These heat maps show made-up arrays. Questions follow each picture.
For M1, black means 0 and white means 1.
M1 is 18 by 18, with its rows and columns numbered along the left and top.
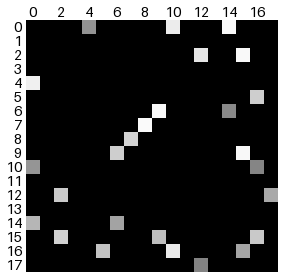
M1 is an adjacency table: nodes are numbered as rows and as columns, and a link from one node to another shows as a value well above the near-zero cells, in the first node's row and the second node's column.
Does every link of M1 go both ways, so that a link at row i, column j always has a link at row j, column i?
yes
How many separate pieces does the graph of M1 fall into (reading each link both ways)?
6
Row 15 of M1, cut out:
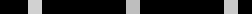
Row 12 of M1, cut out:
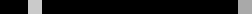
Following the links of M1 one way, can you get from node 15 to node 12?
yes
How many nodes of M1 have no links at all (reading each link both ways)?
4
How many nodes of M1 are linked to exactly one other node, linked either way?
5
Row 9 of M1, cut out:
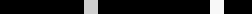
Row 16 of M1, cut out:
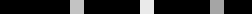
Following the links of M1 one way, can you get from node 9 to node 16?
yes
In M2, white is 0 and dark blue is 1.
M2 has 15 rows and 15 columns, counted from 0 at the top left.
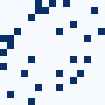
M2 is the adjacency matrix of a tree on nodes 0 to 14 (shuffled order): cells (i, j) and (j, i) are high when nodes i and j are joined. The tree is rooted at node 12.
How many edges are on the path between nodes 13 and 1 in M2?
1
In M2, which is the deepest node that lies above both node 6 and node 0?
5
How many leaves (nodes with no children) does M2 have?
8
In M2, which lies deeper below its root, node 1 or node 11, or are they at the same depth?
node 11
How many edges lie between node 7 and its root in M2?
3
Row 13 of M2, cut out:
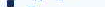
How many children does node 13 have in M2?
0
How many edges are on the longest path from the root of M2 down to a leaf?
3
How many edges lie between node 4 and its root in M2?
2
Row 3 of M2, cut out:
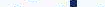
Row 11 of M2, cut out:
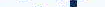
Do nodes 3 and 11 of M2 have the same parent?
yes
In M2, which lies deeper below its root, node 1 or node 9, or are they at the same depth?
node 9
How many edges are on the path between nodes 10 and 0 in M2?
4
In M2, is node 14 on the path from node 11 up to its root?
no
